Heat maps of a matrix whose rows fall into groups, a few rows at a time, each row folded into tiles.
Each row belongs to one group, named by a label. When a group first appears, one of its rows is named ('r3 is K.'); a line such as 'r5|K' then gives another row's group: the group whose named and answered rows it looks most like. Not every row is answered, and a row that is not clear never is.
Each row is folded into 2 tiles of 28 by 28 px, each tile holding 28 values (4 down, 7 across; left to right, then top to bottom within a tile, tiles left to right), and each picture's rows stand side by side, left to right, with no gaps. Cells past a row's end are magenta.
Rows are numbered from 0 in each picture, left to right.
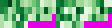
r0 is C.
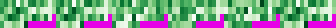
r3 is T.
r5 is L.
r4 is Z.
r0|L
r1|L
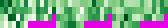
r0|C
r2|Z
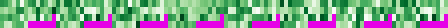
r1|T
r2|L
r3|Z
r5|T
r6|C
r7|T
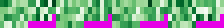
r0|L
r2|Z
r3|T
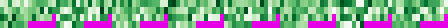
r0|Z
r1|C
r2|T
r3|C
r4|Z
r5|T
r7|T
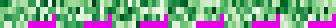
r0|L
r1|Z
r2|L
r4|T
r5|C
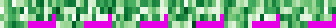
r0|Z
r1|C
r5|Z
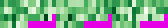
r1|Z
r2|C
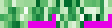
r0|Z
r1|T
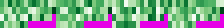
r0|T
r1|L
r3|T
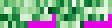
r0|Z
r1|L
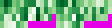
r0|C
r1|C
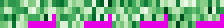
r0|L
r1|L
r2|T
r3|Z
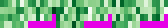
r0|L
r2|T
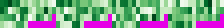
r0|C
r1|C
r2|T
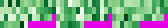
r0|T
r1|Z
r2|Z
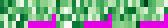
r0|C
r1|C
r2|L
